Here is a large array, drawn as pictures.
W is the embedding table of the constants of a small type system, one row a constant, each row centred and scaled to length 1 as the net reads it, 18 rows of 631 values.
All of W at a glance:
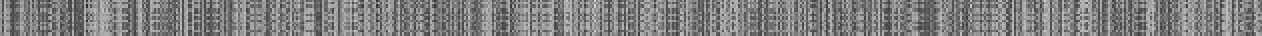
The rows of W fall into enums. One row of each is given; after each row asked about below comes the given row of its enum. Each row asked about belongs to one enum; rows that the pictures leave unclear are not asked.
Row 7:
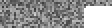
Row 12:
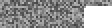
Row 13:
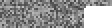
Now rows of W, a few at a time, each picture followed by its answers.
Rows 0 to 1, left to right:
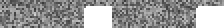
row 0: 7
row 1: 13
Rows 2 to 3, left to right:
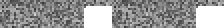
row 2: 7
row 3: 7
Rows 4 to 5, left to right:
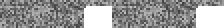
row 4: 13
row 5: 13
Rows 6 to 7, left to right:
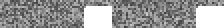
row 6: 12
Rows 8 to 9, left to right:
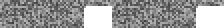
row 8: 12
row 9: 12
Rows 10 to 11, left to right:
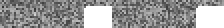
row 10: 7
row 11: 13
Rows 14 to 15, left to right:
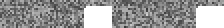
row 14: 13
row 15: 7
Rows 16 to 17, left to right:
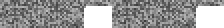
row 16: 12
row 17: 12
